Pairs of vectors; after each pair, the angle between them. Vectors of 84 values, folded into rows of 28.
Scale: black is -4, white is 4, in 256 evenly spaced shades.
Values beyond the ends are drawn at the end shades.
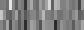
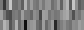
partly aligned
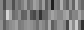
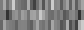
nearly opposite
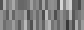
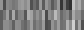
nearly opposite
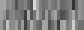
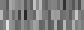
partly aligned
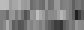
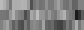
nearly parallel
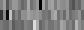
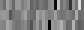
orthogonal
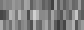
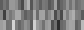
partly aligned
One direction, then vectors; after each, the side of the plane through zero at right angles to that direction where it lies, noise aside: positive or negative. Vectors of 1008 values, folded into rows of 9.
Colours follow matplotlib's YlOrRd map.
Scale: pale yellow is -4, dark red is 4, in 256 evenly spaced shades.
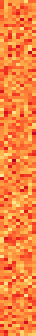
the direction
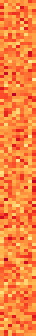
positive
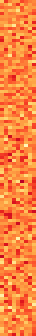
negative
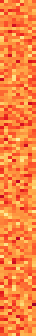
positive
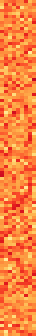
negative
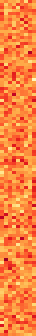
positive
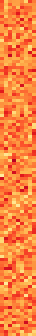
positive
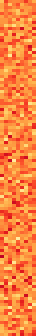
negative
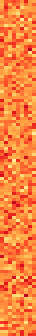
negative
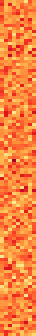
positive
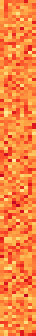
negative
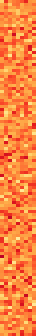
negative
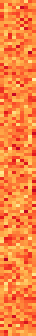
positive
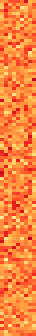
negative
